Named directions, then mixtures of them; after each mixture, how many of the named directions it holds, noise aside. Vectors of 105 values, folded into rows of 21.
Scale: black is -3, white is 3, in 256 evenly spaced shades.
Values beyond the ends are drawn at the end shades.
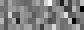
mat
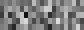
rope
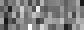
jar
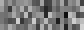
three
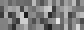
one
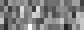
one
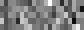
three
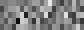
two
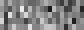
three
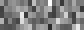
three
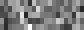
three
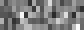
three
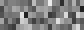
three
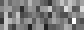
three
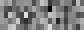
one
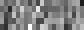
one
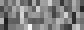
three
